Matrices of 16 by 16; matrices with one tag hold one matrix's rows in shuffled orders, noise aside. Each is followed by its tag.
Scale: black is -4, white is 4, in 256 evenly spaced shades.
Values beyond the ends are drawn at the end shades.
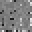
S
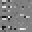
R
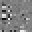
R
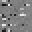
R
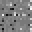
S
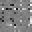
S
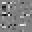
R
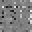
S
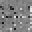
S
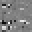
R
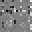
S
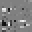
R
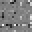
S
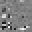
R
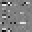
R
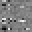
R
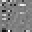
R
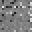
S
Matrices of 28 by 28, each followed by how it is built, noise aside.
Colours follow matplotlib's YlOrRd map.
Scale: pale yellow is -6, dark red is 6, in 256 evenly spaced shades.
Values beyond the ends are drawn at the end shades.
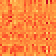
low rank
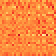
low rank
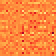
low rank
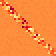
banded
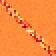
banded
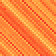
Toeplitz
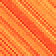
Toeplitz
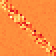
banded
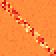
banded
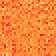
low rank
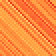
Toeplitz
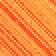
Toeplitz
